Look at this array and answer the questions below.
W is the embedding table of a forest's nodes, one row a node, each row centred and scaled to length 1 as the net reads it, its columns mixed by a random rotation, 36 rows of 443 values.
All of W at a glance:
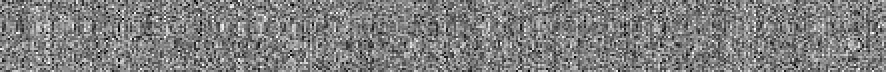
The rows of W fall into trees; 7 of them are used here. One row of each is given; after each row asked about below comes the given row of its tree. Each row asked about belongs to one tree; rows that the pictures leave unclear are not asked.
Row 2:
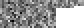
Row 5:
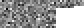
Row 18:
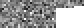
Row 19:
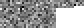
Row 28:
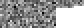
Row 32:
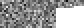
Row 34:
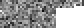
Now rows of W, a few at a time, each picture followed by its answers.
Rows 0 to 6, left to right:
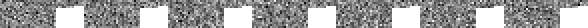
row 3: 28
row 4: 32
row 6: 19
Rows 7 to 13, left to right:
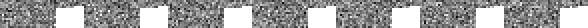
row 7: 5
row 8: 18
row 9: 2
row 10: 18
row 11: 5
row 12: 5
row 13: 5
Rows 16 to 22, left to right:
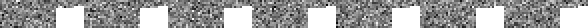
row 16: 32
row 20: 32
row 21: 34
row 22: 34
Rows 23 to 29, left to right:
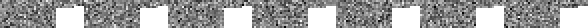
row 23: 34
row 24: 32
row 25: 19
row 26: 28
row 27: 2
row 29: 5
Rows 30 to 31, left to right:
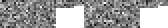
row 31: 34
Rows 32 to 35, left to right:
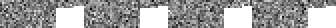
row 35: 32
